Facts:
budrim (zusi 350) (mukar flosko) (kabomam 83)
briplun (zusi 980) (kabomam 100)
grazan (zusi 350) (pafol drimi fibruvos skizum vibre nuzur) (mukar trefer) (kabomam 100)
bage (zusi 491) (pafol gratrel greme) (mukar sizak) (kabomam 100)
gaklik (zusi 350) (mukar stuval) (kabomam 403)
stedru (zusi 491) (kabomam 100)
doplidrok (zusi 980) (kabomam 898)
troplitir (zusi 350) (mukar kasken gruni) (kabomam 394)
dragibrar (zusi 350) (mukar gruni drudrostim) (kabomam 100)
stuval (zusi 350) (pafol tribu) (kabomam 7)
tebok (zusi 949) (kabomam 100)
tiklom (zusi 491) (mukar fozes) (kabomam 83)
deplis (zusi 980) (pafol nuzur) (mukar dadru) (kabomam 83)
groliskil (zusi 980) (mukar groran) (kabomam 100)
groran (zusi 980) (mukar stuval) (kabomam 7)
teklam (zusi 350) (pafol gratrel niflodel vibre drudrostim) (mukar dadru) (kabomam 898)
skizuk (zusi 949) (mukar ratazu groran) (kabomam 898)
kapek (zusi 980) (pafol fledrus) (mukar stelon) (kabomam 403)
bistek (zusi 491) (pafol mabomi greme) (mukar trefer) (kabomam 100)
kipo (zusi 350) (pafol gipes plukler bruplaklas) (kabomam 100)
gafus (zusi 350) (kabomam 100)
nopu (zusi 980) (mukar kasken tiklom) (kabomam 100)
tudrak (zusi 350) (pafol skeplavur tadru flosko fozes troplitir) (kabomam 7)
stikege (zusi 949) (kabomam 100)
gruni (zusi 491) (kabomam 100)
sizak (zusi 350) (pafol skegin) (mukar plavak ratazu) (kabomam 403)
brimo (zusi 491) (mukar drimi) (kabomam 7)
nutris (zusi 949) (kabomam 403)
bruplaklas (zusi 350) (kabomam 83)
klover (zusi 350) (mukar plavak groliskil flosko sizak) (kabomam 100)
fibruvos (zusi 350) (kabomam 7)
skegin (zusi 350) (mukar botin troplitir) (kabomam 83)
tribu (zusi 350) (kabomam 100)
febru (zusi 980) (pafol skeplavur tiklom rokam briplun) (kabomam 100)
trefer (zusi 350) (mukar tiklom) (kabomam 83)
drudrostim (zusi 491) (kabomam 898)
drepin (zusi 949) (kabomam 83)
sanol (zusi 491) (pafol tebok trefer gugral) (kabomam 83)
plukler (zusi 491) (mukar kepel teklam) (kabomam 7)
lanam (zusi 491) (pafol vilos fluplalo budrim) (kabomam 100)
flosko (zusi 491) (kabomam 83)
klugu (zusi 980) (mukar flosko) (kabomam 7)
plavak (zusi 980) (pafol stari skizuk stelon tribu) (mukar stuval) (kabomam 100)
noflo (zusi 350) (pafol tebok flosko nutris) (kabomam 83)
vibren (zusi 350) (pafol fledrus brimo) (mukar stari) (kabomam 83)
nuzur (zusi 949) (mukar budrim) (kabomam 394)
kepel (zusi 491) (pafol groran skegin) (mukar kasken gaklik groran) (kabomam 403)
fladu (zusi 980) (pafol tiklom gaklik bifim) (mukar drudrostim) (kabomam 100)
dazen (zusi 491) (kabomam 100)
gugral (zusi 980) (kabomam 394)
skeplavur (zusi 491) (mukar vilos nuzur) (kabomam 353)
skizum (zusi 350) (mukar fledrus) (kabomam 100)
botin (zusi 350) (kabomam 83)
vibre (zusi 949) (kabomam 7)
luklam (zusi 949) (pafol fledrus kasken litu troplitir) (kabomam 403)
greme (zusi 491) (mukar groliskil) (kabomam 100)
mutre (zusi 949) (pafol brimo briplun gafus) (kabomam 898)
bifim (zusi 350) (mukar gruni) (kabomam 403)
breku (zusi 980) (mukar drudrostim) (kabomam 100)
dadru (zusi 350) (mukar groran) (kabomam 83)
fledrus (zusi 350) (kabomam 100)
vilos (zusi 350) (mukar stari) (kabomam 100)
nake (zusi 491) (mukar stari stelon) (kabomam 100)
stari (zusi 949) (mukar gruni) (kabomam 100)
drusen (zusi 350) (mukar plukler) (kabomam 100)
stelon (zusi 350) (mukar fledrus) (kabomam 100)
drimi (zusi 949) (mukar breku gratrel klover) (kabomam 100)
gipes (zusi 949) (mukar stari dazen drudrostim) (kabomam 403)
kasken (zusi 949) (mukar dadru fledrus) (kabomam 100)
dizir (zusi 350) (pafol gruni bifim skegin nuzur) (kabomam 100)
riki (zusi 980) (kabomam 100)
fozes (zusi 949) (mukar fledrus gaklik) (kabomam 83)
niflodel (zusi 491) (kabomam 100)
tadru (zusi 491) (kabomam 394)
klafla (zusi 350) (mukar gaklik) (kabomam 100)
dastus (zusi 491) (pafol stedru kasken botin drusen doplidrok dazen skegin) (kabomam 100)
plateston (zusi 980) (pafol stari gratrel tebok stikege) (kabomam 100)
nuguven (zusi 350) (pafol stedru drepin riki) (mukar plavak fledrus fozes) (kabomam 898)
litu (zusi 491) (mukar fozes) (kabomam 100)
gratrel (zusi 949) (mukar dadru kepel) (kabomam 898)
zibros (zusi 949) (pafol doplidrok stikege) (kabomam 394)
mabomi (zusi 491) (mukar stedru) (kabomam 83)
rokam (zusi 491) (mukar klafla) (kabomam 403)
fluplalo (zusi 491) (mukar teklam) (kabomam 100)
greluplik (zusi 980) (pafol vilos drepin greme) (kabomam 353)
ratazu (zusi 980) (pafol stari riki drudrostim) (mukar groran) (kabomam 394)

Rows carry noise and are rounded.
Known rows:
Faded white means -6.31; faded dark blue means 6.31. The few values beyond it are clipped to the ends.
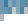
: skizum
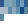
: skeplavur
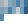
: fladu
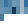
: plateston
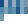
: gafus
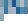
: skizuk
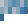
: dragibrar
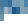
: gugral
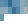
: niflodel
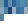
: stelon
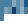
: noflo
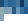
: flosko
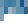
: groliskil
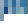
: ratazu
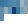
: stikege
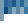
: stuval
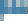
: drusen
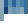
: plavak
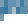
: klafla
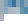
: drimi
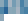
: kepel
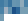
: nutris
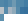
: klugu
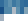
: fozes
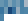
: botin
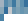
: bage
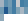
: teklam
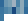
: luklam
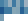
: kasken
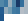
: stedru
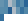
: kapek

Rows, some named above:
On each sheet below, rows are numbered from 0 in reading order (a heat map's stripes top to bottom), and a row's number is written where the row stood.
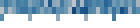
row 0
klugu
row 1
dadru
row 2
plukler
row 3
fozes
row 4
botin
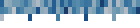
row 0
rokam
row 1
vibren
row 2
stelon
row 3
stedru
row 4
brimo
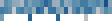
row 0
nopu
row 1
dazen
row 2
nake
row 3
gaklik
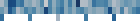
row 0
drudrostim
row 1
fluplalo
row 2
groran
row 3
breku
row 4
dragibrar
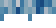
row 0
fluplalo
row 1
drudrostim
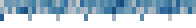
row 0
gipes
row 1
sizak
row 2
grazan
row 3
klugu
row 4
trefer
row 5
klugu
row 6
tiklom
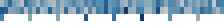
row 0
bistek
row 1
skegin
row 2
bifim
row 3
budrim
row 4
dastus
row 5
mabomi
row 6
dizir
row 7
teklam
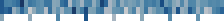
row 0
fledrus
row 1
nuzur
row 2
bruplaklas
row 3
stedru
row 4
skizum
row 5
groliskil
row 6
troplitir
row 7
klover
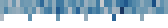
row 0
deplis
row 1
greme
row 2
litu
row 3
teklam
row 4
stari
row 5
gratrel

